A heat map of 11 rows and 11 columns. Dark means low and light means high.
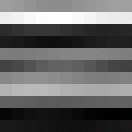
Calmest part: centre. Average level on the scale: 40%. Grain: streaks across.
